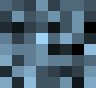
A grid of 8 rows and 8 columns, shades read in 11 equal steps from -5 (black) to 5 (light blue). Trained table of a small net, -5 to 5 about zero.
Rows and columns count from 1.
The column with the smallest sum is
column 5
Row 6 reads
3 -2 1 2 1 1 -1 0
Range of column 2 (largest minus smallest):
6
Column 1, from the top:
0 -2 -3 1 2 3 -3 3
